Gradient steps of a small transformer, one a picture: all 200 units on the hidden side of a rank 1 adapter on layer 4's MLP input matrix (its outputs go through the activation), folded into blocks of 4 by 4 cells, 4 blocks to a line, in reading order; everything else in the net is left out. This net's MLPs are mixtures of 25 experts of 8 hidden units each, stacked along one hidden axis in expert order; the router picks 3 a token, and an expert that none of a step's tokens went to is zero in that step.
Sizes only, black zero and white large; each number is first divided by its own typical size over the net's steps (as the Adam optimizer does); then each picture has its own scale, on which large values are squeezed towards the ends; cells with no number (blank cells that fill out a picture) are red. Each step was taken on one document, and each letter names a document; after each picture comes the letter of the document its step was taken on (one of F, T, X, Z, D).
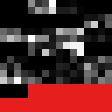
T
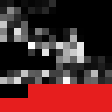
T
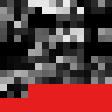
T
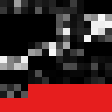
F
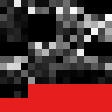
F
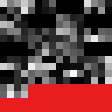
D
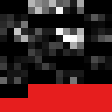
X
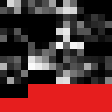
X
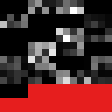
X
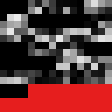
T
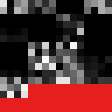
D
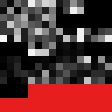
T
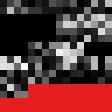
F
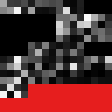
F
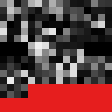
T
